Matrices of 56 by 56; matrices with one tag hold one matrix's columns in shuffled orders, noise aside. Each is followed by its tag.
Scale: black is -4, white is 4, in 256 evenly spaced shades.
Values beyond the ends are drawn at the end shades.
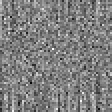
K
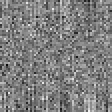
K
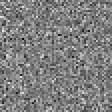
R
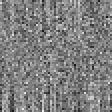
K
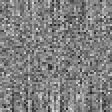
K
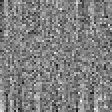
K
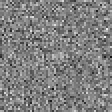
R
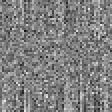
K
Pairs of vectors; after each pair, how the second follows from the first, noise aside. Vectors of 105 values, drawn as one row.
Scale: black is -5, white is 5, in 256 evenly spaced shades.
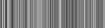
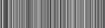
sign-scrambled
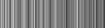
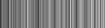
reversed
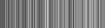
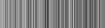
negated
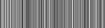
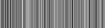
negated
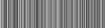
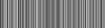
negated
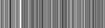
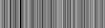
sign-scrambled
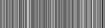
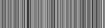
negated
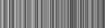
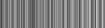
reversed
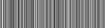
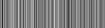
negated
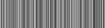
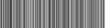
reversed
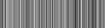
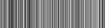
reversed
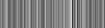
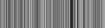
sign-scrambled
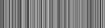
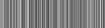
negated
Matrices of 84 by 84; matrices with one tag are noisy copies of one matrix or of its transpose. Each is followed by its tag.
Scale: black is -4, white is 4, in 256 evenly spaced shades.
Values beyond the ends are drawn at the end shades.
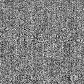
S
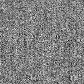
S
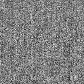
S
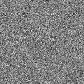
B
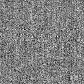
S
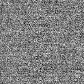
S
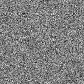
B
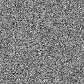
B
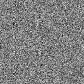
B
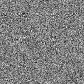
B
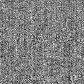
S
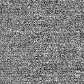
S
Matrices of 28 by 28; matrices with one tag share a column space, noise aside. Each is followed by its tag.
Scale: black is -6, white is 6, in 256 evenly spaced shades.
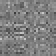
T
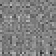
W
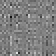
W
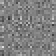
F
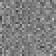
F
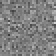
F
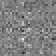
T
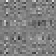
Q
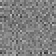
W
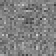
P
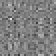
P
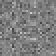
T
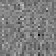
P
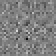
T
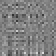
W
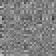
F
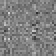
T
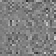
Q
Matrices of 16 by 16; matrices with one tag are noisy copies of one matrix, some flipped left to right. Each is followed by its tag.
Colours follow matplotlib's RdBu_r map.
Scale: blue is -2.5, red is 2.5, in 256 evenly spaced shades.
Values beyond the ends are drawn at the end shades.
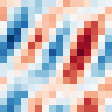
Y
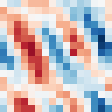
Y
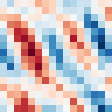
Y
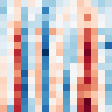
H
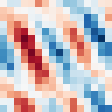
Y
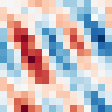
Y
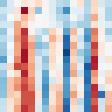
H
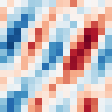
Y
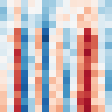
H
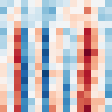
H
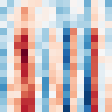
H
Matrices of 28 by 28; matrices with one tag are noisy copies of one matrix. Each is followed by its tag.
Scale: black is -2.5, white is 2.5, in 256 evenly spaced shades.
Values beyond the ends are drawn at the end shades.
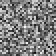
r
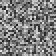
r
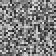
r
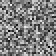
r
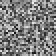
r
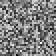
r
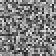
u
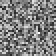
r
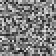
u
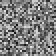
r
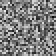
r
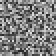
u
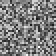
r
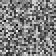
r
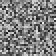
r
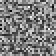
u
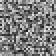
u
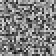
u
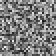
u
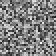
r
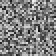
r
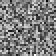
r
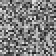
r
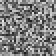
u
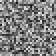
u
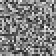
u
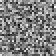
u
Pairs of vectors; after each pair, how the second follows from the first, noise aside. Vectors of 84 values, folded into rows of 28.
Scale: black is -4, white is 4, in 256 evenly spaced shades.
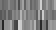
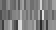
copied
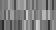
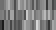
copied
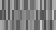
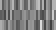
copied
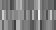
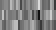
sign-scrambled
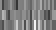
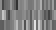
copied
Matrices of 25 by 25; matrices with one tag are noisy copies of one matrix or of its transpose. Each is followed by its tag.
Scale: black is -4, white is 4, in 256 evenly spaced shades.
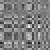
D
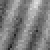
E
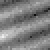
E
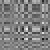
D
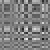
D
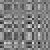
D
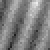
E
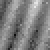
E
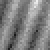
E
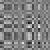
D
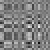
D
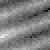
E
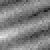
E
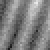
E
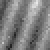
E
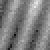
E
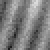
E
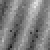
E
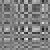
D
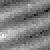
E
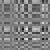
D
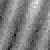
E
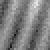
E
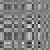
D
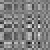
D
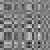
D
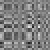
D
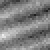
E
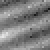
E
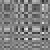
D
